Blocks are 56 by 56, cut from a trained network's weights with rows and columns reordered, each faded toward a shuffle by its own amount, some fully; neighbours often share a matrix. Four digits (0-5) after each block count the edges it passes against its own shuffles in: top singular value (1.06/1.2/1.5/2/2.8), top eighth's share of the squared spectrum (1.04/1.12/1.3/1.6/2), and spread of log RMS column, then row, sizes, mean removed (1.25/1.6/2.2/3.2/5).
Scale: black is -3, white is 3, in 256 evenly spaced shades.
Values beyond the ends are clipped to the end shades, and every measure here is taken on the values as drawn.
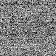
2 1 0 0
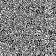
2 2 0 1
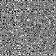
3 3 1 3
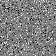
0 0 0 0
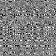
4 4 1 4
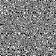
3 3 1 2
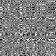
4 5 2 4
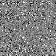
2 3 0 2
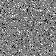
0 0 0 0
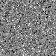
1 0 0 0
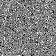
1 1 0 0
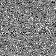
2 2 0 1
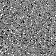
1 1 0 0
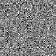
3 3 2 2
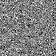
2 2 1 0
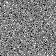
0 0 0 0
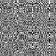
4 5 2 3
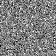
0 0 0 0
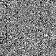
2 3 1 2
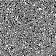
1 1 0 0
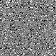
3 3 0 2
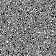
1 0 0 0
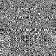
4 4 0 3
